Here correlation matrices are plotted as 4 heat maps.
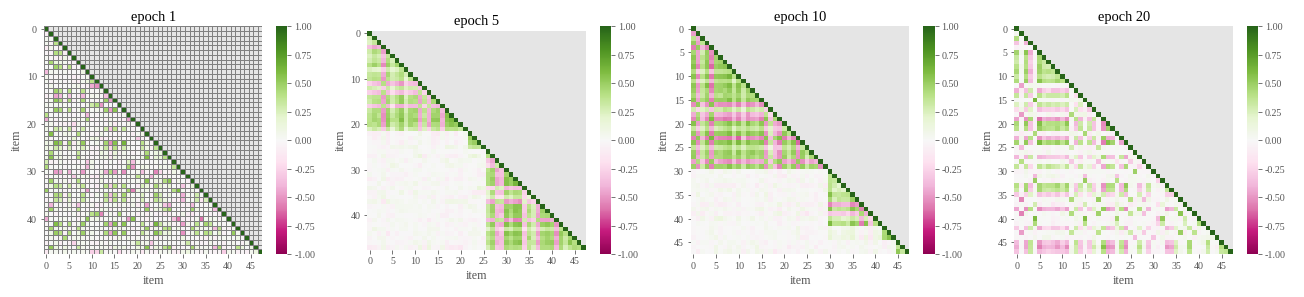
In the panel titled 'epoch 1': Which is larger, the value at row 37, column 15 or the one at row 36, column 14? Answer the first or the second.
the first
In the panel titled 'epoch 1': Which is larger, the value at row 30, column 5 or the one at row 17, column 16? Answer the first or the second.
the second
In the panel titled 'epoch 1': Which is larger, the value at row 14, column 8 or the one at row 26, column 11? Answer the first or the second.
the second
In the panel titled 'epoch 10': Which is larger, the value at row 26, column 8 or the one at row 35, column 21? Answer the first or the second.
the first
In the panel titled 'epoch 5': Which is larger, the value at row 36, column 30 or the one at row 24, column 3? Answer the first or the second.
the first
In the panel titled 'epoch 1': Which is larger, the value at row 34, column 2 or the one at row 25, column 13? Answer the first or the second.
the second
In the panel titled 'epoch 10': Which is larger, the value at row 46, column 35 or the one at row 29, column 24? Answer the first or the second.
the second
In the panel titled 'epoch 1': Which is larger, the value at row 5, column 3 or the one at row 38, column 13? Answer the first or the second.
the first
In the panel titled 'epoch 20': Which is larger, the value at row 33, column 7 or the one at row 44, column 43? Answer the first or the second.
the first
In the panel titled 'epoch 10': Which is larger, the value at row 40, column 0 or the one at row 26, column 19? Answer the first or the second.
the first
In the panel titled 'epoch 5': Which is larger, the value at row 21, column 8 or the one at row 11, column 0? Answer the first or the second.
the first
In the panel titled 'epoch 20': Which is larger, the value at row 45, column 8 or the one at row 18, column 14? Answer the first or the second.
the second
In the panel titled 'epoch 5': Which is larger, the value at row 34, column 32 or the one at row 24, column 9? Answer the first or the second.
the second
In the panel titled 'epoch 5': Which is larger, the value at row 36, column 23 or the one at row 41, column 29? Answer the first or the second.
the second
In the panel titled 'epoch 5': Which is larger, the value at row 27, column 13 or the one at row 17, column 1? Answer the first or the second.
the second
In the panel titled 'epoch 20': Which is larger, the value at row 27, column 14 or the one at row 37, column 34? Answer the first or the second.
the second
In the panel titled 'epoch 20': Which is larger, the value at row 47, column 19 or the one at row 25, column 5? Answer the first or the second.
the first
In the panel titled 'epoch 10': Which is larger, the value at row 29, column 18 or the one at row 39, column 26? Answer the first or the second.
the second
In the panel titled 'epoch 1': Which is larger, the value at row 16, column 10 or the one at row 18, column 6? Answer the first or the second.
the first
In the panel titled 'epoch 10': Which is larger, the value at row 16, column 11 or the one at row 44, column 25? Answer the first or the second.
the second
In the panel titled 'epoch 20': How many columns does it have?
48
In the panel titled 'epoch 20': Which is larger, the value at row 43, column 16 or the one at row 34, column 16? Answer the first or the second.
the second
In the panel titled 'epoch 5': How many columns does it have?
48
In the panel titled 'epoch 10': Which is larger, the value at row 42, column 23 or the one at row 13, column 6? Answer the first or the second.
the second
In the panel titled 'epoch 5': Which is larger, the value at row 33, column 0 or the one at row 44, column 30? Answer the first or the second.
the second
